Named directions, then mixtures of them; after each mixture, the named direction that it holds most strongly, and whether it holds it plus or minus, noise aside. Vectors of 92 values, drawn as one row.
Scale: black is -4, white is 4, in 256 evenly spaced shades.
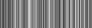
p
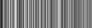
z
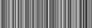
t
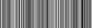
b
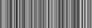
t, minus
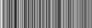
z, minus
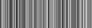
t, minus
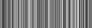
p, plus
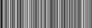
z, plus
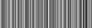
t, plus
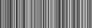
t, minus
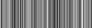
b, minus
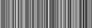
t, plus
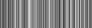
p, plus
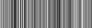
b, minus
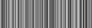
t, plus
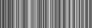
p, plus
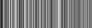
z, plus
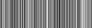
b, minus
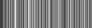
z, plus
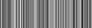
b, plus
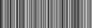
t, minus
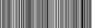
b, plus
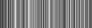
p, plus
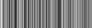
z, minus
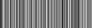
t, minus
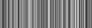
p, plus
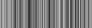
p, minus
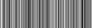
b, plus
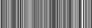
b, minus
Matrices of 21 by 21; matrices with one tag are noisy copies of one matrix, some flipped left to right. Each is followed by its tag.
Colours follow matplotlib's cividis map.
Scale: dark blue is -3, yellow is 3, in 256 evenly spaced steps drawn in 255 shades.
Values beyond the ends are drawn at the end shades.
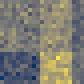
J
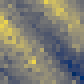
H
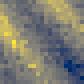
H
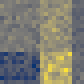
J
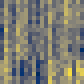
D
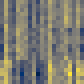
D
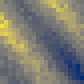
H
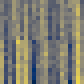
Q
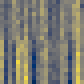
Q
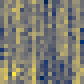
D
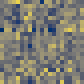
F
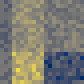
J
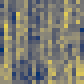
D
